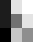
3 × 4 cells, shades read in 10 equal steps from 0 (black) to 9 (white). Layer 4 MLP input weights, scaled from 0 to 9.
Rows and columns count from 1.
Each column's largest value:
1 8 9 9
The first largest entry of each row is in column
3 4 4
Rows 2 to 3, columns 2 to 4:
4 8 9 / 7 5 9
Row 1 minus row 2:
0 4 1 0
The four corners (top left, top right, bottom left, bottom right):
1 9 0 9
